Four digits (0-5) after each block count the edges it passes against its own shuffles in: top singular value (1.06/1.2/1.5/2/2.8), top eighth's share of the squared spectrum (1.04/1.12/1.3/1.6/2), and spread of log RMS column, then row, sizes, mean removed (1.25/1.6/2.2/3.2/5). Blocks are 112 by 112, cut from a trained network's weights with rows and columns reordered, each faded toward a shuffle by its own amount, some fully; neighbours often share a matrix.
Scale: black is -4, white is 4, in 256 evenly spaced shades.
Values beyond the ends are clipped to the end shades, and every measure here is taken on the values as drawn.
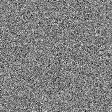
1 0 0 0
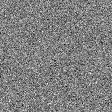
1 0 0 0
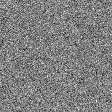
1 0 0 0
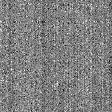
3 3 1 2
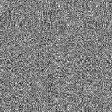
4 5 2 3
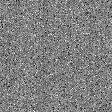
1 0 0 0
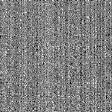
4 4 1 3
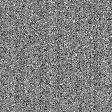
2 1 0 0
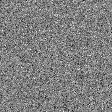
0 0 0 0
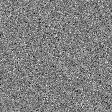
0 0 0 0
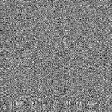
4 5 1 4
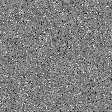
0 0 0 0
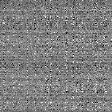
3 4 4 2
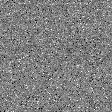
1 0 0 0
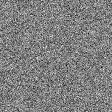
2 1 0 0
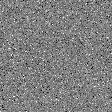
0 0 0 0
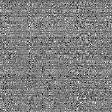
4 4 4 2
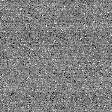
2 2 2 0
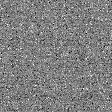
1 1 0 0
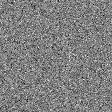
1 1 0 0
